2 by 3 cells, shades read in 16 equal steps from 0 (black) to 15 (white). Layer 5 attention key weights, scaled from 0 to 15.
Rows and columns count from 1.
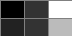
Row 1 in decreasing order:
15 3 0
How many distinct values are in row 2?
3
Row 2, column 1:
2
